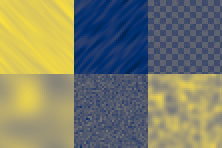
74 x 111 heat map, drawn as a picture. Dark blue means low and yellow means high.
The table splits into 2 rows of 3 panels. Panel 1,1: very high, slanting down to the right, faint in contrast. Panel 1,2: very low, slanting up to the right, faint in contrast. Panel 1,3: low, checkered. Panel 2,1: high, smooth. Panel 2,2: low, fine-grained. Panel 2,3: high, blotchy.
